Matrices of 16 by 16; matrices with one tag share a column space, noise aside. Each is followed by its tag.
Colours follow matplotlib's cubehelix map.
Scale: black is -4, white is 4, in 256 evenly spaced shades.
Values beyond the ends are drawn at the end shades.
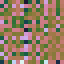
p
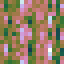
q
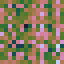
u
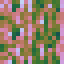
q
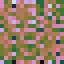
p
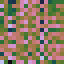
p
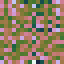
p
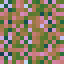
p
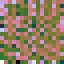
p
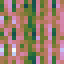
q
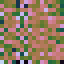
p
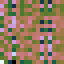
p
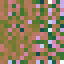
p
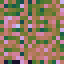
p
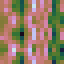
q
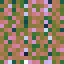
p
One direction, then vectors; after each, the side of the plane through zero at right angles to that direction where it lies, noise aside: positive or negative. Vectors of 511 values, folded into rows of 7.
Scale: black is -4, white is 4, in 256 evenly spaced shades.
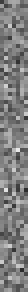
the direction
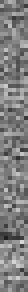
positive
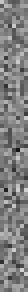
negative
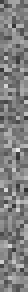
positive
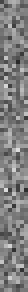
positive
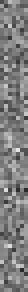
positive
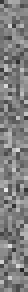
positive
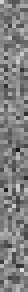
negative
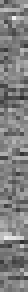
negative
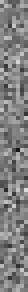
negative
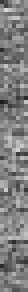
positive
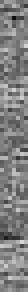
positive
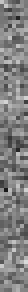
negative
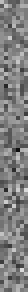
negative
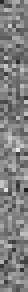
positive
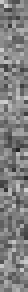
negative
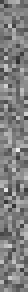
positive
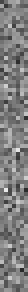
positive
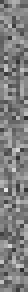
positive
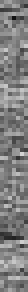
positive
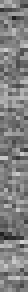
positive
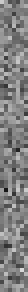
negative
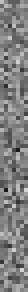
negative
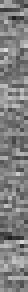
positive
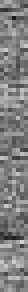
positive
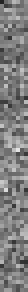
positive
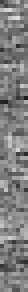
positive
